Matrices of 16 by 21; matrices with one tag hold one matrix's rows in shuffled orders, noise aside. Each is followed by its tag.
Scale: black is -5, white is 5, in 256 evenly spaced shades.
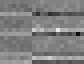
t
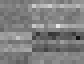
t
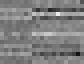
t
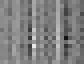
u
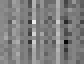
u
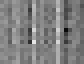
u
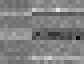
t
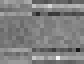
t
